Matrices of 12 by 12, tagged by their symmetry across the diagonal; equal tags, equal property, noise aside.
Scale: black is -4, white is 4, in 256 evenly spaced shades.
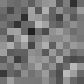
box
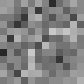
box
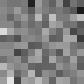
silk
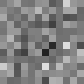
box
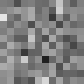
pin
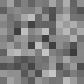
silk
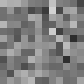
pin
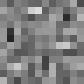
silk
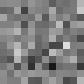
pin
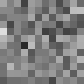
pin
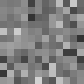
silk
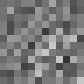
box
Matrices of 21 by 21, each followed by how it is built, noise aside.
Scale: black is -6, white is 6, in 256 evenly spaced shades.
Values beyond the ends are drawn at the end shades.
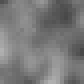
smooth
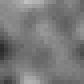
smooth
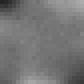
smooth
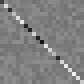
diagonal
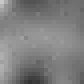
smooth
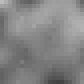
smooth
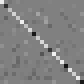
diagonal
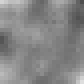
smooth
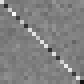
diagonal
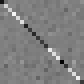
diagonal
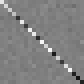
diagonal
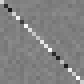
diagonal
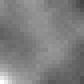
smooth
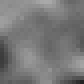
smooth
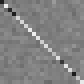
diagonal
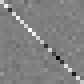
diagonal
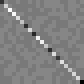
diagonal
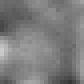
smooth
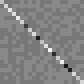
diagonal
